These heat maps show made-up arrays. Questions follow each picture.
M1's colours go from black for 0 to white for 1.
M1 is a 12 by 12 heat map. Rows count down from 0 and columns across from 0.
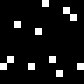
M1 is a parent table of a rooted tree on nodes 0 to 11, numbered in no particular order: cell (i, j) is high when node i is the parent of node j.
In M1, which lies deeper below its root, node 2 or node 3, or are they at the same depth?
node 2
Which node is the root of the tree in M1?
3
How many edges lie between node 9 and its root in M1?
5
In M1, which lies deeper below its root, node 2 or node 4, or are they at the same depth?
node 4
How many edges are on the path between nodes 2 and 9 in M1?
4
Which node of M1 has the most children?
9
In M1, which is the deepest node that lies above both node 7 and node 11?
8
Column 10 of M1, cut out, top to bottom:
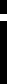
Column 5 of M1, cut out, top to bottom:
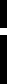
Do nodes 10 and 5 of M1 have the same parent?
no
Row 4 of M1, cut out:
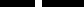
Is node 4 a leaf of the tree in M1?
no
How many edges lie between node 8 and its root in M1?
3
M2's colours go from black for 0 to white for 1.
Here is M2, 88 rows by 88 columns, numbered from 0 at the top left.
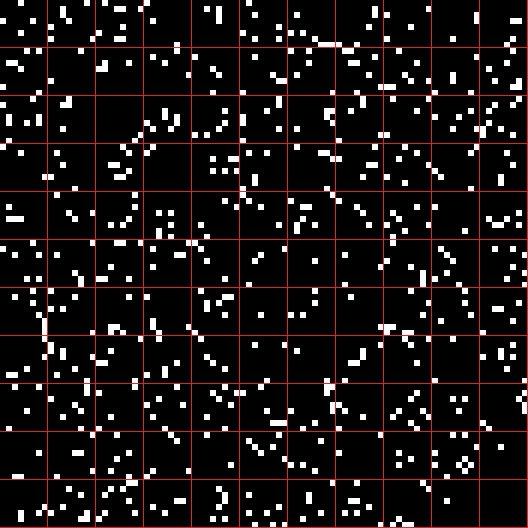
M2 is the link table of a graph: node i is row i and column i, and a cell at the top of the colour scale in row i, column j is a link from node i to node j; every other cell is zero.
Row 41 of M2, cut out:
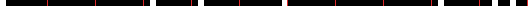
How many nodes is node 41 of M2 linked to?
7
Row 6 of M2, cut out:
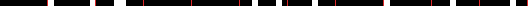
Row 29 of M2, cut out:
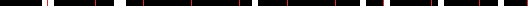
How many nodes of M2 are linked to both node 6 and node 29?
5
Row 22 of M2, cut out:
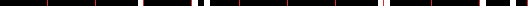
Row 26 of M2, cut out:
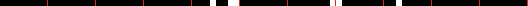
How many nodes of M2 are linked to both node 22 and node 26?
0
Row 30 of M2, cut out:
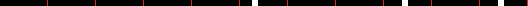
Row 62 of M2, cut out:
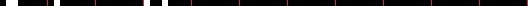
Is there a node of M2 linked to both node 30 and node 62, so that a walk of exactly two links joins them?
no
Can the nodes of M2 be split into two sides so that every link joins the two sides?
no
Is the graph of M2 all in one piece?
yes
